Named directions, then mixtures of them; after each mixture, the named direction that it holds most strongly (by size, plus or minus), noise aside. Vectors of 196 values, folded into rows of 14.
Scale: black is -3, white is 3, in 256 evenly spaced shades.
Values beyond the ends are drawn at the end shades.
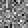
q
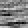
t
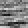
t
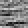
t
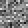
q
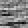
t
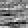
t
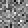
q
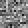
q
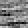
t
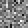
q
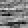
t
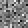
q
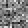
q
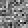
q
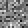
q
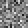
q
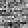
t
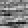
t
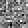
q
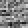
t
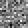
q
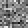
q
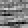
t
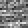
t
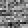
t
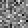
q
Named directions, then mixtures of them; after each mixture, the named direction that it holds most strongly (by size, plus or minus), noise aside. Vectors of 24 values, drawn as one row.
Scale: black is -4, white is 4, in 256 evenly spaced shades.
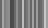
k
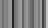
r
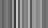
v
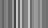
v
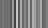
v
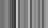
v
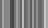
k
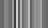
v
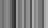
k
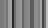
r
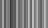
k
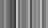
v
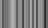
k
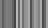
v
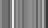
r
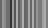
k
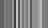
v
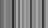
r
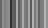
k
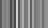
v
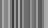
v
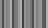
r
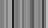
r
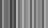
k
